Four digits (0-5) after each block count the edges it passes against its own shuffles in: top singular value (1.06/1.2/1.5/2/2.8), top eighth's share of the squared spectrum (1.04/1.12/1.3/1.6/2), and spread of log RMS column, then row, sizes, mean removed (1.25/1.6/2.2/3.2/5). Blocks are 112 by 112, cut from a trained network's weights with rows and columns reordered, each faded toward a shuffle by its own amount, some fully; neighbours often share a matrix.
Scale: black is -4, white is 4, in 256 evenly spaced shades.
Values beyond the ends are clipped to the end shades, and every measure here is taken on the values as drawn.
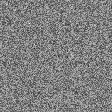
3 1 0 0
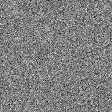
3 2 0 0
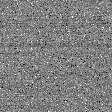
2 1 0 0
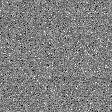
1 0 0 0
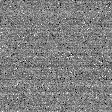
3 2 0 1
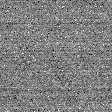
3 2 0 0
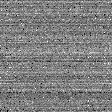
4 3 1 2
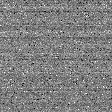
3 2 0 1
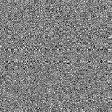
4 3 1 3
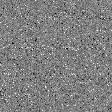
2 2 0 1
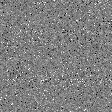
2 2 0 1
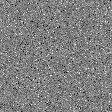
0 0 0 0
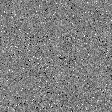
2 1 0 0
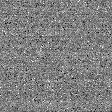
2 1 0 0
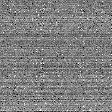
4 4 2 2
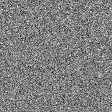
1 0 0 0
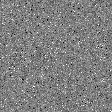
2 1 0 0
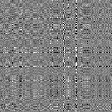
5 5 3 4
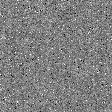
2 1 0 0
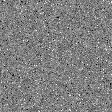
0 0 0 0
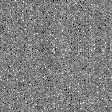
3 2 0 1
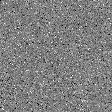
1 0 0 0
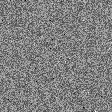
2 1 0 0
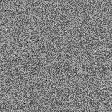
3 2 0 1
